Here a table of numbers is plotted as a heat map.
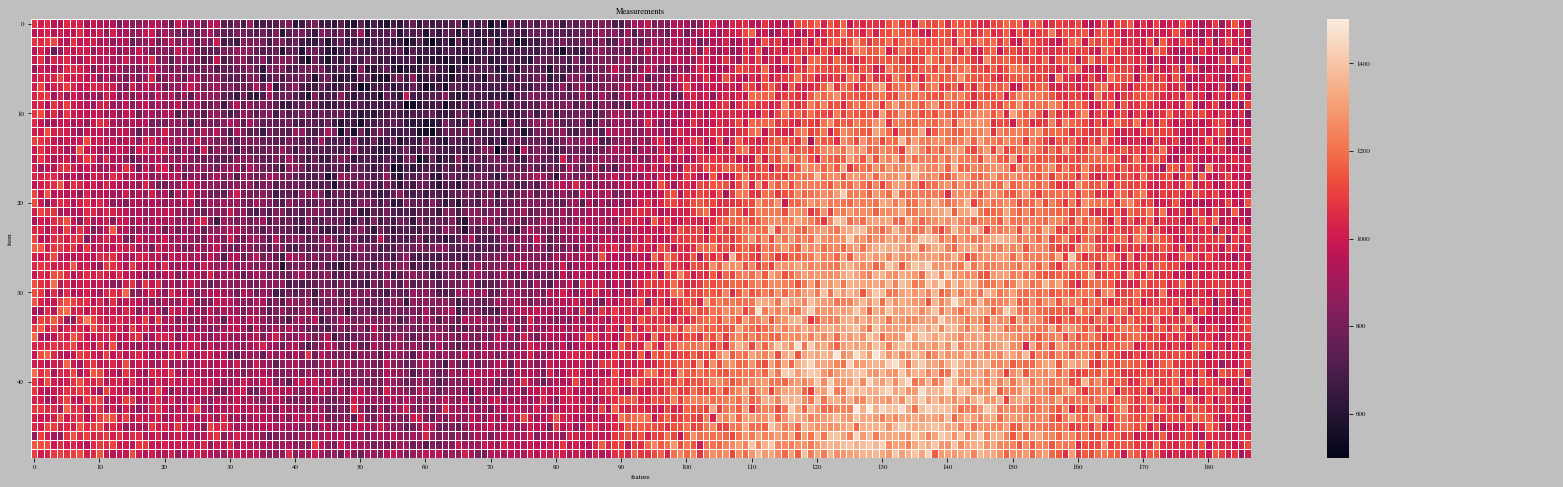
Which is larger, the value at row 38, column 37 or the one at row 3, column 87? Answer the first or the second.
the second
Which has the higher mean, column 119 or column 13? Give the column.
119
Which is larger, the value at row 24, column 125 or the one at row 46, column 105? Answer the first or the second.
the first
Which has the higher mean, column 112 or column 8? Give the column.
112
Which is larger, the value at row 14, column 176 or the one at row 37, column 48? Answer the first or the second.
the first
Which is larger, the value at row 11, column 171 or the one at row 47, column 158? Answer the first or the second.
the second
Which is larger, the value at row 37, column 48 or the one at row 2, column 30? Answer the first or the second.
the first
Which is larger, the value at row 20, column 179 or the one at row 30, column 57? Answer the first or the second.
the first
